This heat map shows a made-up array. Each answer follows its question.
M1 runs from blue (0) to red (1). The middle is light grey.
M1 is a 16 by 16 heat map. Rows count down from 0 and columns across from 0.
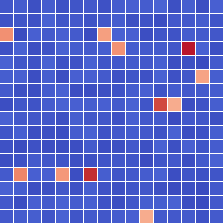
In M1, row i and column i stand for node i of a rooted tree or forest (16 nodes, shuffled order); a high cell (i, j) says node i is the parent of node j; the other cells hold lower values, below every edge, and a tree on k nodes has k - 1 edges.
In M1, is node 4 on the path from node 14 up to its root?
no
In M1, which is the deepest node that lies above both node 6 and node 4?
12
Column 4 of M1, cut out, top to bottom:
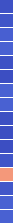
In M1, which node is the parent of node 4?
12
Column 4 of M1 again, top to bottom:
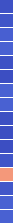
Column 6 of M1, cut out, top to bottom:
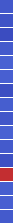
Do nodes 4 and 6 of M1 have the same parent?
yes
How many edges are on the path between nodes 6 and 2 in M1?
3
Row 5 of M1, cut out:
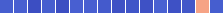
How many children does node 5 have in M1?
1
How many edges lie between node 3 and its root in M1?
0
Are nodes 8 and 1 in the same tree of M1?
no
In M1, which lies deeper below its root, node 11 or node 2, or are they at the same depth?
node 11
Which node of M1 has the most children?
12
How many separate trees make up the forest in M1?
5
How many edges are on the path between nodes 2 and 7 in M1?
1
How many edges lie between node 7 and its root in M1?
1
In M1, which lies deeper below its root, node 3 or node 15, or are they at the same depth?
the same depth
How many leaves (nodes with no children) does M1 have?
10
